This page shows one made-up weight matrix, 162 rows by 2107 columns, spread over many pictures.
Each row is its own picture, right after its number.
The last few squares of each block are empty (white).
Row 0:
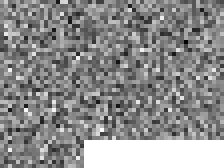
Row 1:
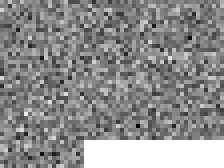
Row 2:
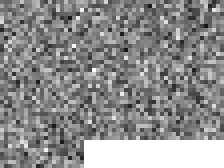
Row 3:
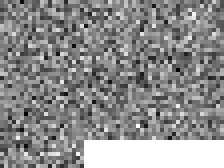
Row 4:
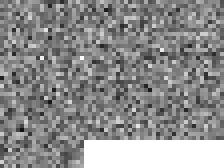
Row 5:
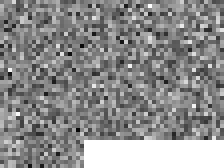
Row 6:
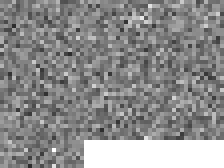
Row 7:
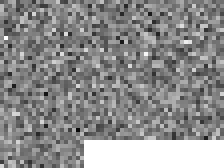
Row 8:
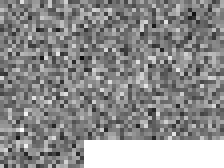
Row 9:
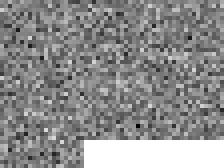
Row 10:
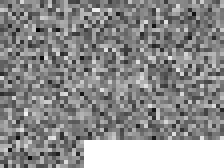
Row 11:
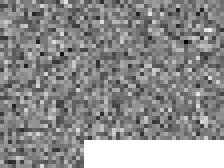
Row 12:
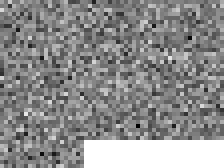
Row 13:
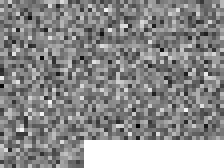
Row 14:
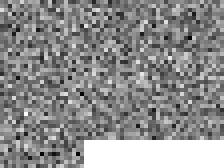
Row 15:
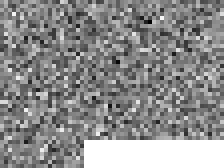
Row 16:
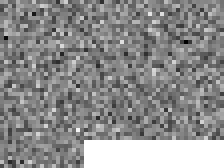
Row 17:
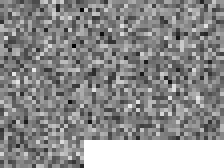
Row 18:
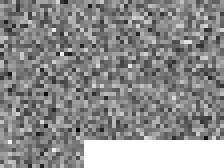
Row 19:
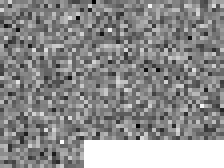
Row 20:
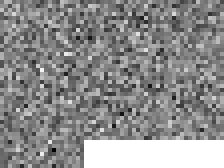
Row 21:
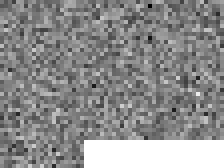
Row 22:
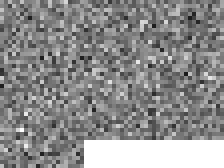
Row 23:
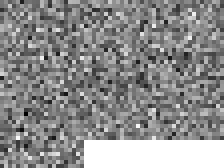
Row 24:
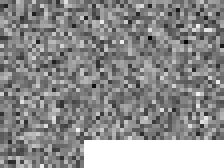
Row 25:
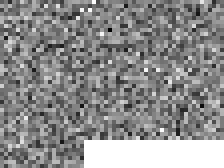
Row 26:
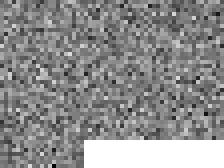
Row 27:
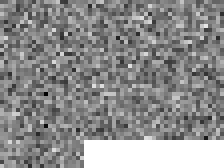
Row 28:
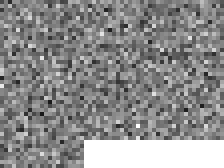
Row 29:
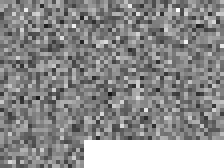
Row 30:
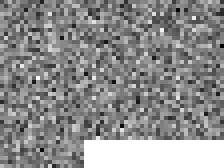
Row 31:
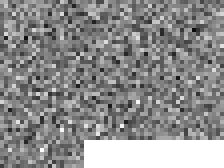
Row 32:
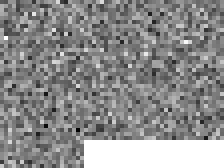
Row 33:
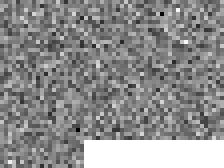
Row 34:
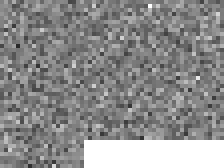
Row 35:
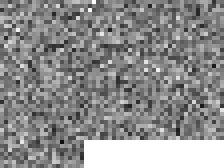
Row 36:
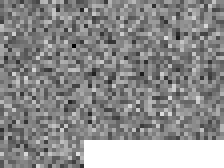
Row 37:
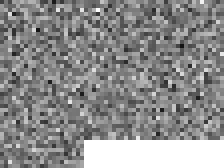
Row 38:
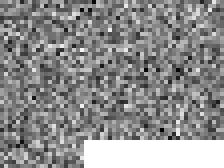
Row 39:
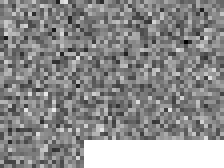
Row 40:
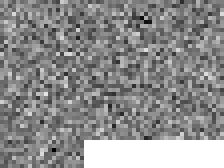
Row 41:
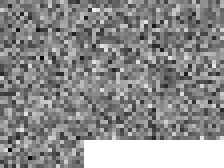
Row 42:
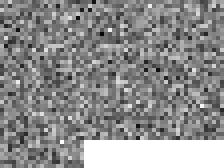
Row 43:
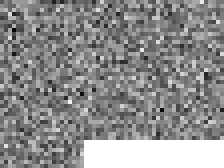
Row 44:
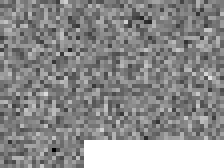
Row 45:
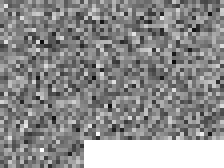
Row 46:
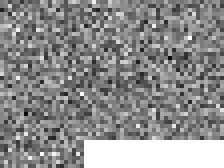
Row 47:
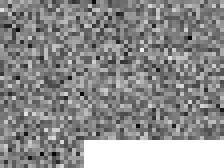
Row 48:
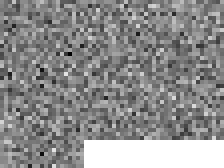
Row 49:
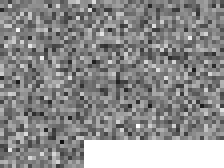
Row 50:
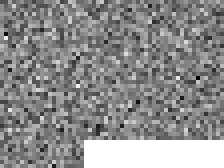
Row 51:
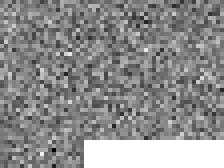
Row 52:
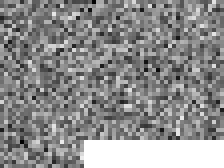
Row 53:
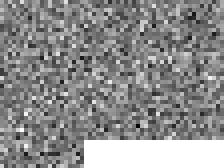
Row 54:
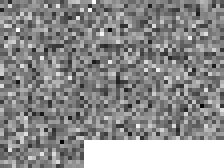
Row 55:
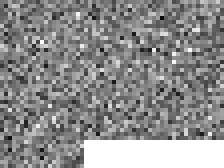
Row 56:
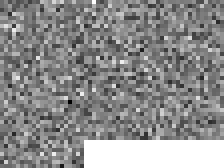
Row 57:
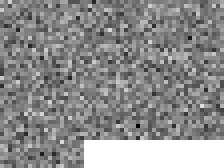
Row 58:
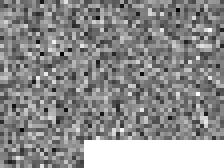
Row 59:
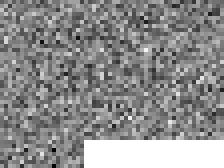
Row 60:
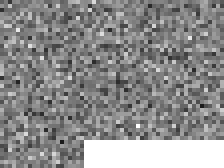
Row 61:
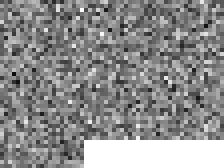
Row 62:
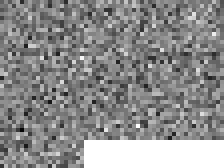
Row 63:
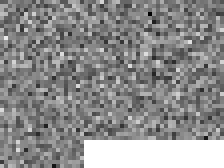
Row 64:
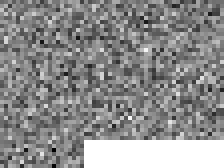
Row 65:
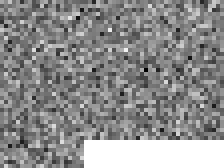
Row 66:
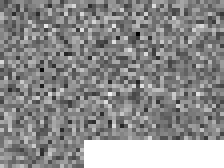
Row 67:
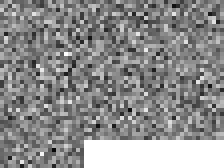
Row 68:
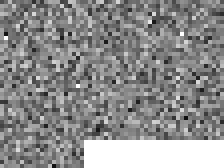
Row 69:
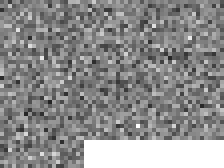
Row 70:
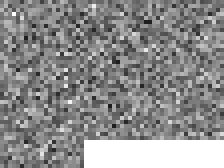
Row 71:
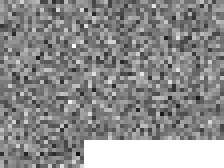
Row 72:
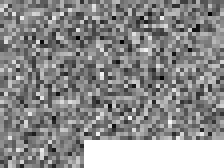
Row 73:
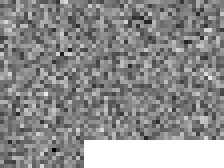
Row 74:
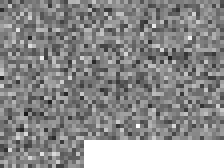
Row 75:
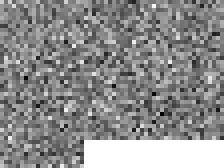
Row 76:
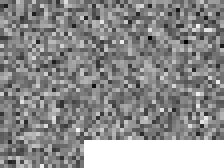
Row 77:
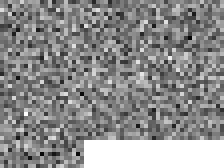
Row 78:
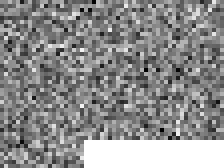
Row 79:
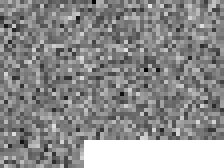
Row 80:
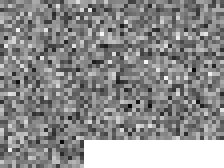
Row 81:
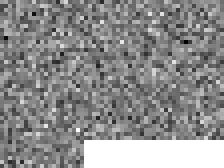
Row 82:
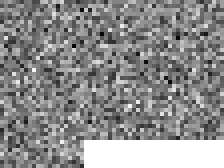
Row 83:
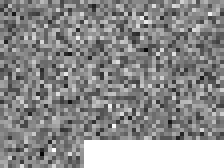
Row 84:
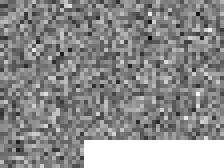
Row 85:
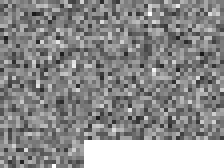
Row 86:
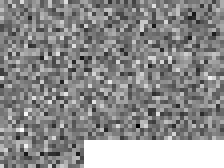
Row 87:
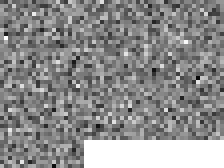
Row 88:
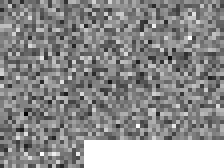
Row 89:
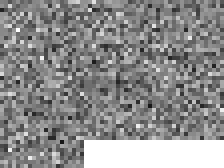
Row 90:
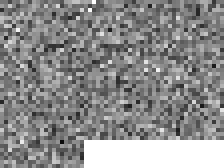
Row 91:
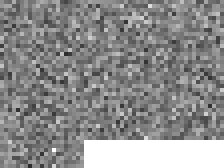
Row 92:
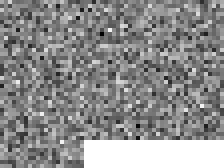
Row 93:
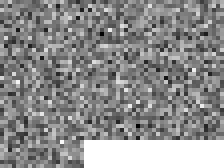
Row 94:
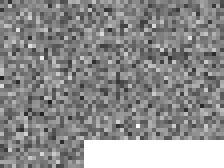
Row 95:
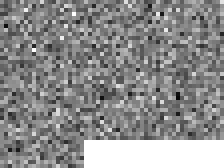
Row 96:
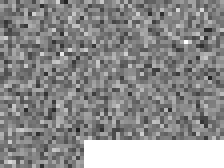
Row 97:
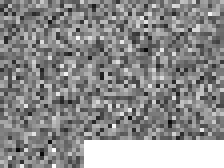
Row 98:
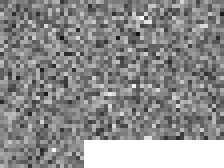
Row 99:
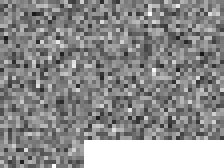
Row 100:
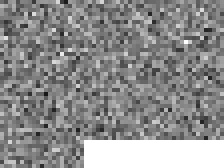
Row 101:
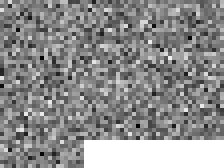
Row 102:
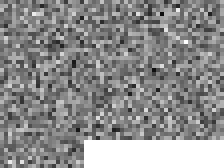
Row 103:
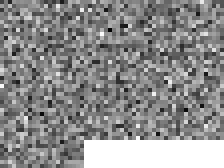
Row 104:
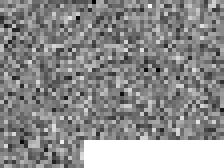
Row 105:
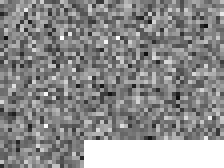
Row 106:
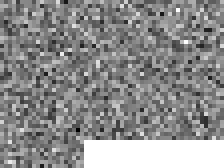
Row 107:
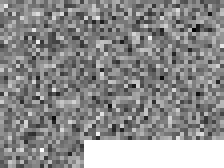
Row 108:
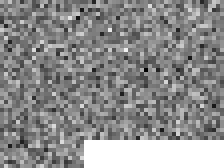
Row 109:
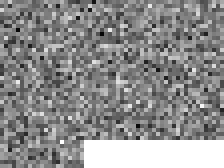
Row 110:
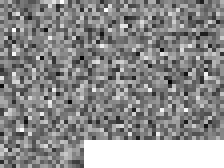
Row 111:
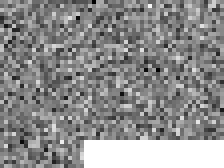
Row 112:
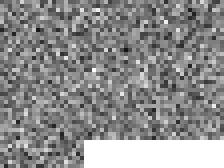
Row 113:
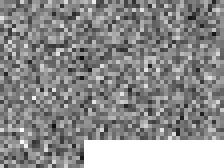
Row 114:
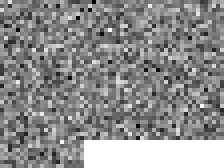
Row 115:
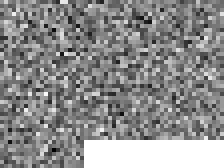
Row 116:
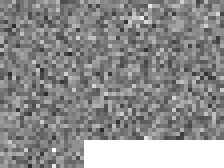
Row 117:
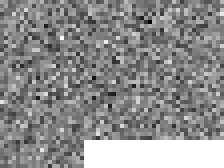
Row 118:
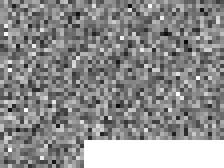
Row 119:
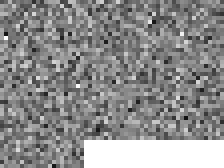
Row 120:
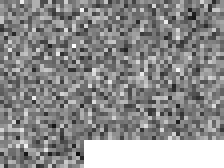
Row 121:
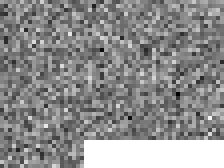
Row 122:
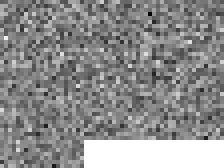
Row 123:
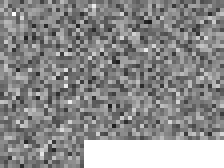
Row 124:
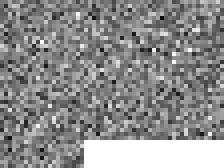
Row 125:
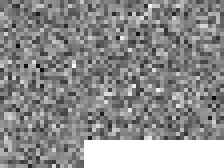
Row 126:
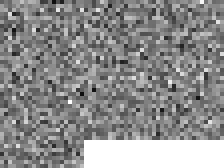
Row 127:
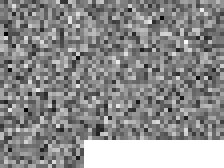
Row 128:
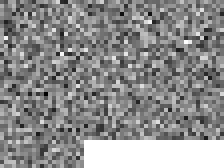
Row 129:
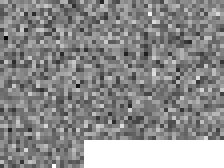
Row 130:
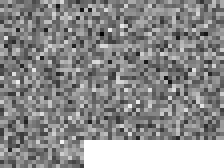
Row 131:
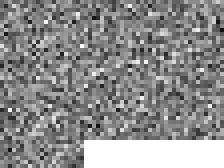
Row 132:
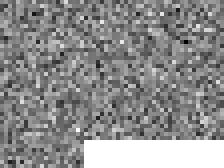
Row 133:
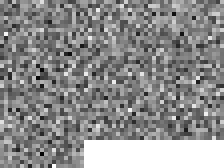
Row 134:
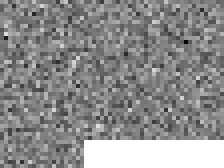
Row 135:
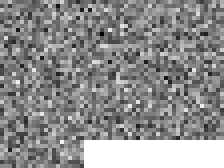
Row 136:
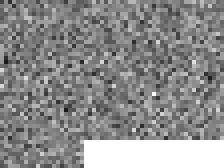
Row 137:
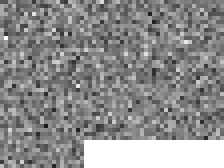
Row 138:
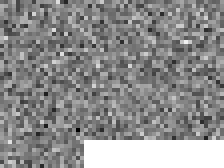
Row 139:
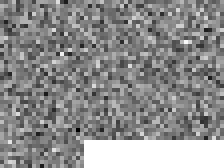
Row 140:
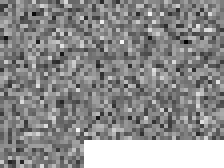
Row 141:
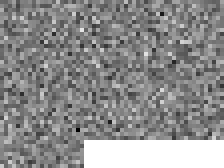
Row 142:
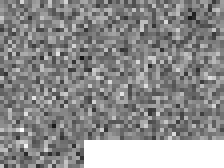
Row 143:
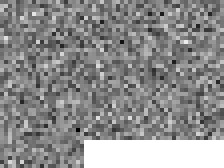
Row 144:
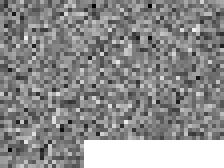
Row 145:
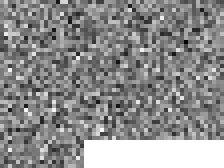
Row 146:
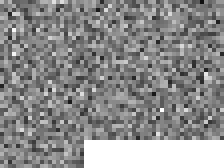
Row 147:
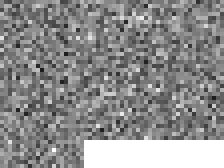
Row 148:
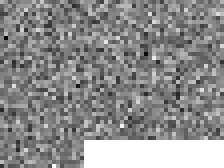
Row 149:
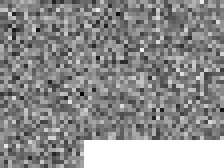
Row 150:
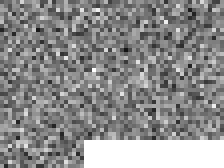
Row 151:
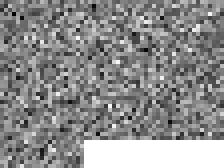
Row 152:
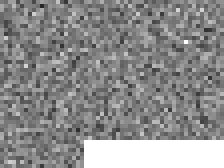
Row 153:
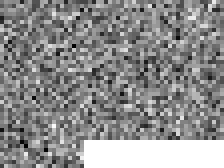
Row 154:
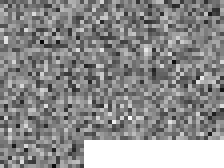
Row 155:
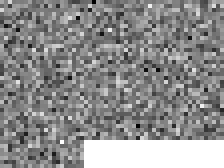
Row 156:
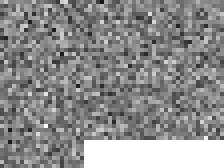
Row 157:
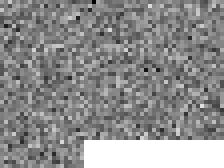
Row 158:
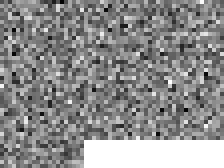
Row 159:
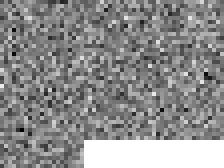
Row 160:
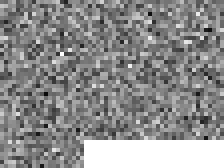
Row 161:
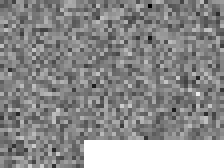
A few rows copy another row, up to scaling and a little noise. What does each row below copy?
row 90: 35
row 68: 119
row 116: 6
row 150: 112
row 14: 77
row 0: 145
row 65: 108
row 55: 124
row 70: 123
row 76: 24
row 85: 99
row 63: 122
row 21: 161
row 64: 59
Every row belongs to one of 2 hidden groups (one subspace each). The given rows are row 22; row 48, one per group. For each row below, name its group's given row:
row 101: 22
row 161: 48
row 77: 22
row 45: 48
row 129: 48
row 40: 48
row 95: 48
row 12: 22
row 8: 22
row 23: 22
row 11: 48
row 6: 48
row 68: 48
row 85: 48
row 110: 22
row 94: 22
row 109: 22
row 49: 22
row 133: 48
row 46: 22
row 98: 48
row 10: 22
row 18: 48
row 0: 48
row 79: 22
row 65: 22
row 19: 22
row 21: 48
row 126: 22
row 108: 22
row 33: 48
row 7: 48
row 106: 48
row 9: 22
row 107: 48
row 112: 22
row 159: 22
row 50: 48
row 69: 22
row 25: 22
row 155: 22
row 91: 48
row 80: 22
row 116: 48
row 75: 22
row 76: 48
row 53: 22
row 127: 48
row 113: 22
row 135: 22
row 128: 48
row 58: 48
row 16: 48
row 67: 48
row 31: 48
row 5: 48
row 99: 48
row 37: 22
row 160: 48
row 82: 22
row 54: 22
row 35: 22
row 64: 48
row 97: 48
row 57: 22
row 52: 22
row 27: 48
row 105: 48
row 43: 22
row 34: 48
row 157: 22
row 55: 48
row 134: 48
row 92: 22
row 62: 22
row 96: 48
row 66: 48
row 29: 48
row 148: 48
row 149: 22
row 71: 22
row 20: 48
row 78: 22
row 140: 48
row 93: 22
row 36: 22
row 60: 22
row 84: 48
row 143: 48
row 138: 48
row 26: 48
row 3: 22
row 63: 48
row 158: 22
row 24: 48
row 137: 48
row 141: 48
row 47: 22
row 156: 48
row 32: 48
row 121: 48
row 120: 22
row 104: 22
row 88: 22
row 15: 48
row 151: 48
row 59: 48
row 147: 48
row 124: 48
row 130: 22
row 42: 22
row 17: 22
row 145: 48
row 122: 48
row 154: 48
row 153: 22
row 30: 48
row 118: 48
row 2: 22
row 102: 48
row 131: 48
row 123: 48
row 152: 48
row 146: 22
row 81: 48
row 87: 48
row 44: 48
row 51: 48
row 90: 22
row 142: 22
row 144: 48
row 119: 48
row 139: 48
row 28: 22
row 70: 48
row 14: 22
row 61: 22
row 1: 22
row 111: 22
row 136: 22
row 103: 22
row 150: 22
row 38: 22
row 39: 48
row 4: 22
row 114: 22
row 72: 48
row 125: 48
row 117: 48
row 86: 22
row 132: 48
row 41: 22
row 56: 22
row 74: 22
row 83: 48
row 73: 48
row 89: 22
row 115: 48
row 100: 48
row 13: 22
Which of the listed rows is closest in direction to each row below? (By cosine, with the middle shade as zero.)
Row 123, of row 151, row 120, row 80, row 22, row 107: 107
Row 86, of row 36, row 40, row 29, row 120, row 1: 1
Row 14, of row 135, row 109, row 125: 109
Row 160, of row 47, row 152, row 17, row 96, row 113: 96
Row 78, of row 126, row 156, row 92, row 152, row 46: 92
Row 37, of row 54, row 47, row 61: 61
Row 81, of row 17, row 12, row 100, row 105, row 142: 105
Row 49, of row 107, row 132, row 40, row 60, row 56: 60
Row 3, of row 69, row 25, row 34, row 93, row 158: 69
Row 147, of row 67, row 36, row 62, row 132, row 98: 98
